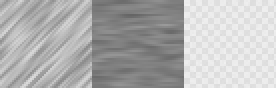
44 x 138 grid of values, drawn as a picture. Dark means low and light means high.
It is made of 1 by 3 panels. Panel 1,1: high, slanting up to the right. Panel 1,2: middling, streaked across, faint in contrast. Panel 1,3: very high, checkered, faint in contrast.
